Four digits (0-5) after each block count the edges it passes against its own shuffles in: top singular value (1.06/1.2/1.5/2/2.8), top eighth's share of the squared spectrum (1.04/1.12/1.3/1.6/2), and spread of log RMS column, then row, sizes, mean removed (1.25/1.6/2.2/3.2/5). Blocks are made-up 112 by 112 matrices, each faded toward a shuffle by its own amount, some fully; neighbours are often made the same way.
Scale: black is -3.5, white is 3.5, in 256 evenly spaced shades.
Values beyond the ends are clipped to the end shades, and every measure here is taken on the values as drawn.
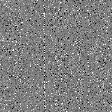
3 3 2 1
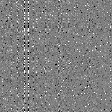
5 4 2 1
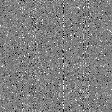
4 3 2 0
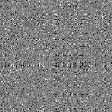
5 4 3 3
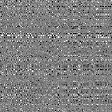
5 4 3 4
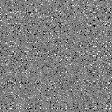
4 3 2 2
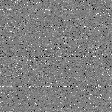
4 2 0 2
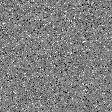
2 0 0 0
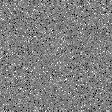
3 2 0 1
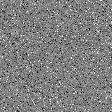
2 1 0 0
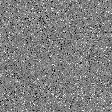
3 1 0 0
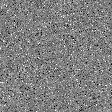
0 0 0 0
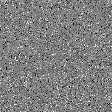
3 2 0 0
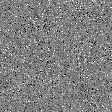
2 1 0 0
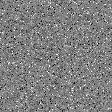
3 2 0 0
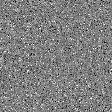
3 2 1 0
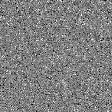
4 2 1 1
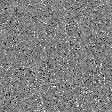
2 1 0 0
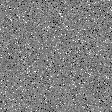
0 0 0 0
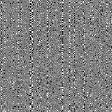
5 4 4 2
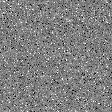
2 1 0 0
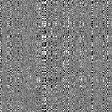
5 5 4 3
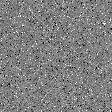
0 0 0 0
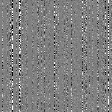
3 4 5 0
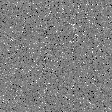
1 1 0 0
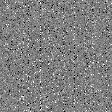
2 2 2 0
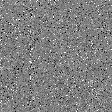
1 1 1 0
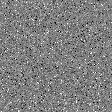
1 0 0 0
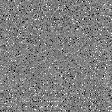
4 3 1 2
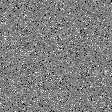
1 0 0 0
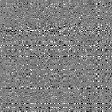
5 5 3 4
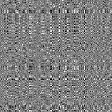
5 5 4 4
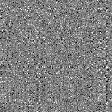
4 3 2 2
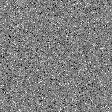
0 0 0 0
